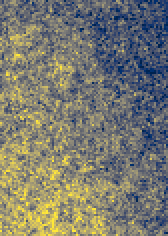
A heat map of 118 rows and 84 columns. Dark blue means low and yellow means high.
The ninth with the lowest average is the top right. Neither half mirrors the other. Values rise toward the bottom left. No regular stripes run through it.
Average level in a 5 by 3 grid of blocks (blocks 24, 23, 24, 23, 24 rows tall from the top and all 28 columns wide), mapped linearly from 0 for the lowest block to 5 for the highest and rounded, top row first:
210 / 320 / 331 / 432 / 542
